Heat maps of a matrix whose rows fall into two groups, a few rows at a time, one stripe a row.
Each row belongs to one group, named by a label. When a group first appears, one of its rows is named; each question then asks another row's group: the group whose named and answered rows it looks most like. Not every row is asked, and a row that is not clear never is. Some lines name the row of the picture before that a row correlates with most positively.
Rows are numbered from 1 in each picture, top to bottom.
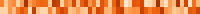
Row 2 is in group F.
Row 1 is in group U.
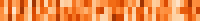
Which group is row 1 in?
F
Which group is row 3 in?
F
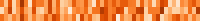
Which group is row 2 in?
F
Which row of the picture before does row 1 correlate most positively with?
1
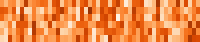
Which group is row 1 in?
U
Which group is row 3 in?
U
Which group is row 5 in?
F
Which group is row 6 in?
F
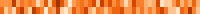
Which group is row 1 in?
U
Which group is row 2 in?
F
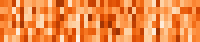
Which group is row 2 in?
F
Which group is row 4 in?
U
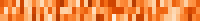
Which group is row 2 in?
F
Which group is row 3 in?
F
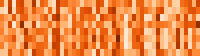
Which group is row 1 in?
F
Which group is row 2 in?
F
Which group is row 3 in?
U
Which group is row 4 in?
F
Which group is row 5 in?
U
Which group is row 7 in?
U
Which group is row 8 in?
F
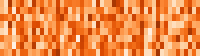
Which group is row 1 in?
F
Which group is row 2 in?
F
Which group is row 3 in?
U
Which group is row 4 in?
F
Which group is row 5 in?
F
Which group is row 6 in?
U
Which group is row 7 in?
F
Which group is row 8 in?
U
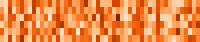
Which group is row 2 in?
F
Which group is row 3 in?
U
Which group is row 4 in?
F
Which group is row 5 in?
U
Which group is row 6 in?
F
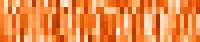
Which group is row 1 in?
F
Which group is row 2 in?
F
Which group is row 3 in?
U
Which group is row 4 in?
U
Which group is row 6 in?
U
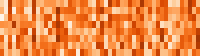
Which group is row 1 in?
F
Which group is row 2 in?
F
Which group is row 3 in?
F
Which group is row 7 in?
F
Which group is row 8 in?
U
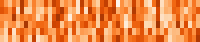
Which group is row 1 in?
U
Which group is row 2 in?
U
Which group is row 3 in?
U
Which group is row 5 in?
F
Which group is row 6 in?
F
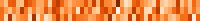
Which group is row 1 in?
U
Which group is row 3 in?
F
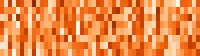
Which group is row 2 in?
U
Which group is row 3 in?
F
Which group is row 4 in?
U
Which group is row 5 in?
U
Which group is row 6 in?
F
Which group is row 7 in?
F
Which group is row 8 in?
F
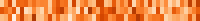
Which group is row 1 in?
F
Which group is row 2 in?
U
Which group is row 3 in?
F
